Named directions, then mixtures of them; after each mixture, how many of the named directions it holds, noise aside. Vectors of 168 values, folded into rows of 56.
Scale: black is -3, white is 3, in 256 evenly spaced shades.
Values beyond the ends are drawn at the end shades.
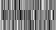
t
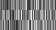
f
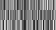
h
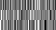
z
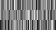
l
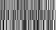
two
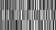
two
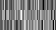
three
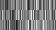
one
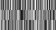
three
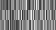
one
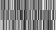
two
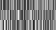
three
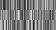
three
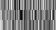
three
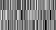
three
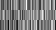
two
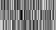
three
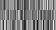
one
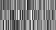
two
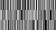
three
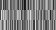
three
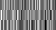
two
